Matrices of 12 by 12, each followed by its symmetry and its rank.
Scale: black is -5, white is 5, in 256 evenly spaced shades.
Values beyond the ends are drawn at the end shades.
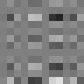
neither, rank one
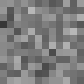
neither, full rank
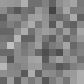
neither, full rank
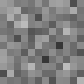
symmetric, full rank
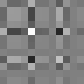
symmetric, rank one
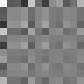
symmetric, rank one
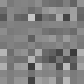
neither, rank two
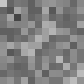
symmetric, full rank
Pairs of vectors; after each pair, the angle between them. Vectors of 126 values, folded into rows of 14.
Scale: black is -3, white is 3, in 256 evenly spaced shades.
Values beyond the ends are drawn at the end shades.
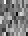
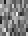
nearly opposite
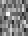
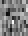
nearly opposite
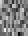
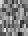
nearly parallel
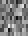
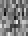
orthogonal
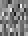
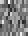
partly opposed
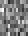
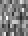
orthogonal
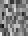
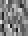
partly aligned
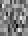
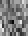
orthogonal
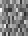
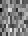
nearly opposite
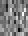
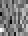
partly aligned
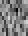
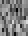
nearly parallel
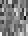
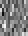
orthogonal
